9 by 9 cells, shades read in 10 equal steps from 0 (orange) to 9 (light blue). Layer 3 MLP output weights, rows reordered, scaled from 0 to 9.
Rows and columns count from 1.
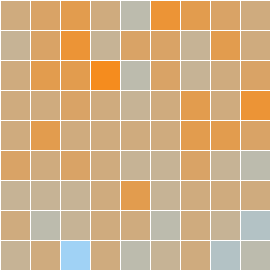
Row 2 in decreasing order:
5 5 5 4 3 3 3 2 1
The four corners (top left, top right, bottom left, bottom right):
4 4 5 6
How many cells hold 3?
12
